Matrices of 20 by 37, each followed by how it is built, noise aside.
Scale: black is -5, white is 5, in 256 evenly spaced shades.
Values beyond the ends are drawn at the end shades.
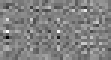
low rank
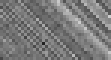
Toeplitz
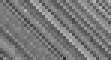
Toeplitz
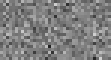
low rank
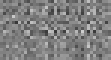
low rank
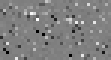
sparse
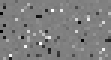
sparse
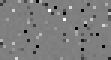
sparse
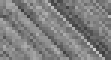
Toeplitz
